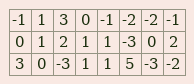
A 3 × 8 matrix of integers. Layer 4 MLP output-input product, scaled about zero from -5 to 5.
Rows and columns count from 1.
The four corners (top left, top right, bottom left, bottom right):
-1 -1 3 -2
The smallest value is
-3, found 3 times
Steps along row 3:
down down up same up down up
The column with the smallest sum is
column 7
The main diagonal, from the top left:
-1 1 -3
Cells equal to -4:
0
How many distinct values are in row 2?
4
